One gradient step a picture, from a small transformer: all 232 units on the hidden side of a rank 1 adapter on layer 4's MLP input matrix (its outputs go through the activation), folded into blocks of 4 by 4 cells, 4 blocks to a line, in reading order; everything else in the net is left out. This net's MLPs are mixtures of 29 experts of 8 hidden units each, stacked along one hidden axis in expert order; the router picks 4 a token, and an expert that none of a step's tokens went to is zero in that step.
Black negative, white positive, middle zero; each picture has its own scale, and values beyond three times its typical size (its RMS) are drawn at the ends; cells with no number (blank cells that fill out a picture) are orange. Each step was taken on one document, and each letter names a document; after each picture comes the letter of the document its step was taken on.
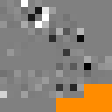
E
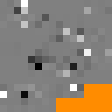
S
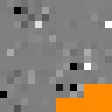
E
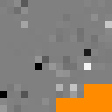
S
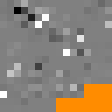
E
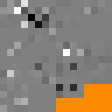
E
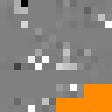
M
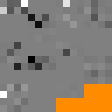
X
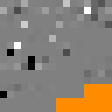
X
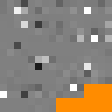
S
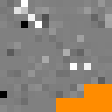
E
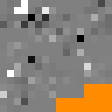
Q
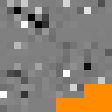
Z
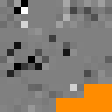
X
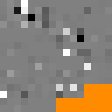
Z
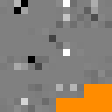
X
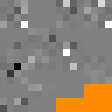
Q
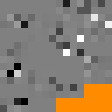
Q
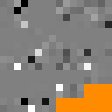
M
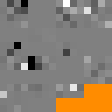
X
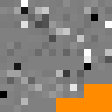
Q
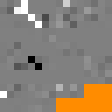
X
